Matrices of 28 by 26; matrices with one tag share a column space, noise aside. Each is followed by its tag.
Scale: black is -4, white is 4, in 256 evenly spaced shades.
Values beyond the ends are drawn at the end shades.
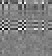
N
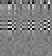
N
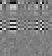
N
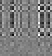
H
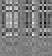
H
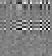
N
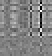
H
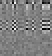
N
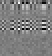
N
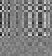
H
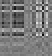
H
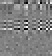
N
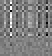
H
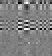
N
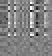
H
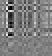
H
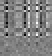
H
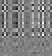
H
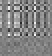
H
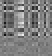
H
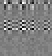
N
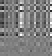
H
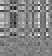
H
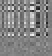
H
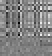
H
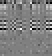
N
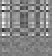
H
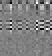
N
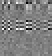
N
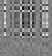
H
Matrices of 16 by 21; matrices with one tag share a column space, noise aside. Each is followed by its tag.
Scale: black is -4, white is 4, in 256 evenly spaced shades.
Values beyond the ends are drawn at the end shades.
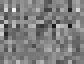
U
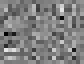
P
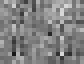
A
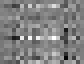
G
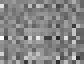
G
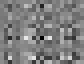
G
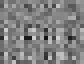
G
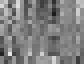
A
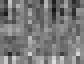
A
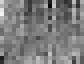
A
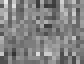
A
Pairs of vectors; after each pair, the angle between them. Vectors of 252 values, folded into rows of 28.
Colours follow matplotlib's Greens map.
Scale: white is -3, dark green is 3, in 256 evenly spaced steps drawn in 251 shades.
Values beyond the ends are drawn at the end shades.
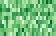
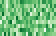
orthogonal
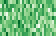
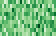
nearly opposite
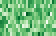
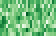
nearly parallel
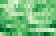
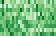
partly aligned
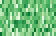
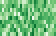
orthogonal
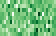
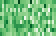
partly opposed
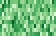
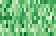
orthogonal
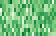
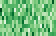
nearly opposite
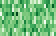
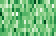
nearly opposite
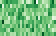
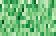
nearly parallel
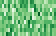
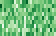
orthogonal
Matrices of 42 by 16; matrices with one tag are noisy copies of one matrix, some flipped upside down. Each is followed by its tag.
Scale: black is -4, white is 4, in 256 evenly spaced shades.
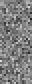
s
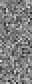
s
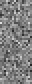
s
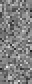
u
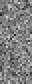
u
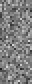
u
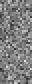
u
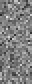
u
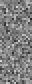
s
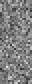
u
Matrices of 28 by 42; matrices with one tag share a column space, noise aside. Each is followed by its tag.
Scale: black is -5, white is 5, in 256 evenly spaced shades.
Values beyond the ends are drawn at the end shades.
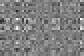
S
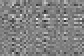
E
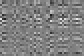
E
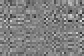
E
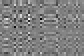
E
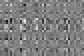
S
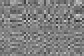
E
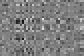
S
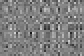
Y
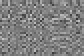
E
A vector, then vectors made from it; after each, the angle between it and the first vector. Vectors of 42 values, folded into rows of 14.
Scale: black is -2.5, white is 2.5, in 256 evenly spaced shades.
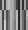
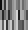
partly aligned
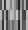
nearly parallel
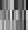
partly aligned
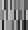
partly aligned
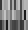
orthogonal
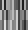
nearly parallel
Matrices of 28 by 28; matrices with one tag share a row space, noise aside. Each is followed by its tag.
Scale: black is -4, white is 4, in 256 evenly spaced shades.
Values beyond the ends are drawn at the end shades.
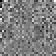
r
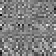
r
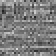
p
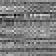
p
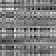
p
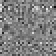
r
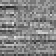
p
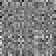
r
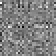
r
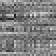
p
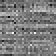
p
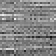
p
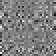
r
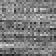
p
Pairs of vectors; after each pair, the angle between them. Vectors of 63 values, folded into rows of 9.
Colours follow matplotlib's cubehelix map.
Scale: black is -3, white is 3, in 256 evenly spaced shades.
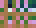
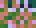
nearly parallel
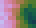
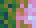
nearly opposite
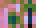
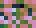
orthogonal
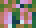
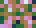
partly aligned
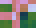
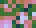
partly opposed
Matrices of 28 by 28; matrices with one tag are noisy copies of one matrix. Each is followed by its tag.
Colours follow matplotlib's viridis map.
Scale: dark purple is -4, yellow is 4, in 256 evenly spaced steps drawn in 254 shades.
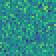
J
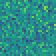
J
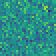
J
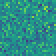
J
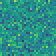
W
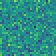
W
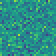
W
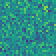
J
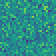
J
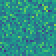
J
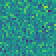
J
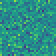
W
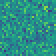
J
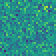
J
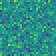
W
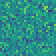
J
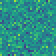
W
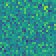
J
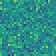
W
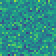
W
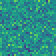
W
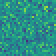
J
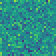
W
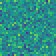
W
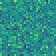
W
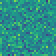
W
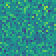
J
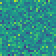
W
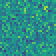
J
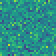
W
